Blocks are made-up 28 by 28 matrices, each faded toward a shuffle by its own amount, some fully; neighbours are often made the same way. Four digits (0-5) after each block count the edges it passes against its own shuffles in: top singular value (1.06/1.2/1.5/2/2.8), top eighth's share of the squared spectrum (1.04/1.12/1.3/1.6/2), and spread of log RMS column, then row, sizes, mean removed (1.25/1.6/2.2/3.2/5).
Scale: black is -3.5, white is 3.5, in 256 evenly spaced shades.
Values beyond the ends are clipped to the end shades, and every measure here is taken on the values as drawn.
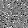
2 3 0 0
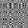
4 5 3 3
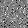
1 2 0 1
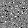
2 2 0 1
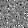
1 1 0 0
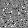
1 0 0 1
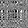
4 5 3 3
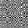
4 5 2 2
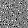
3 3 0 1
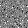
1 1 0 0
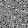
0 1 0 0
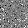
2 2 0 0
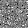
0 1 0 0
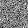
1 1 0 0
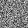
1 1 0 0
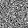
0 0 0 0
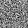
0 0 0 0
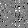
3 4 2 0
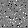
0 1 0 0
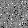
1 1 0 0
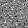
0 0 0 0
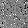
2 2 0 0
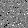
1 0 0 0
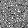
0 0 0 0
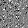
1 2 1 0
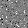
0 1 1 0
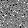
0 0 0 0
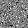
0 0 0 0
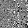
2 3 2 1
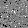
1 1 0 0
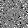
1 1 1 0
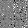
2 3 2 0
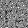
2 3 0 0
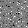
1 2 1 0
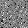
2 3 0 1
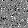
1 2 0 0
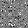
3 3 1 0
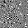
3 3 2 0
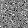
2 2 0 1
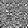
3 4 1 2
